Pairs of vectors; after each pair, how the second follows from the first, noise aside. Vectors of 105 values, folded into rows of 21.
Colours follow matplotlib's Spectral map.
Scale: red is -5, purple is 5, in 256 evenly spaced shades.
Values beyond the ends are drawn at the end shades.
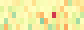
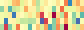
scaled up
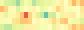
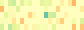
partly zeroed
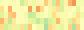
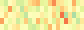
shuffled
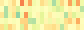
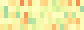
copied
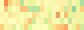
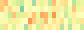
shuffled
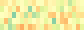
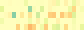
partly zeroed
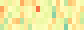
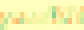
partly zeroed
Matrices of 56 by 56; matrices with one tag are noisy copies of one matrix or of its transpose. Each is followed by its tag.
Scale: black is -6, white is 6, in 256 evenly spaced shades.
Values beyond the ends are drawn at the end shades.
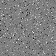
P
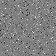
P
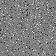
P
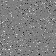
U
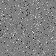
P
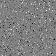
U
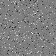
P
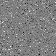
U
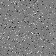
P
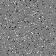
P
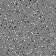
P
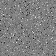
P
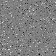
U
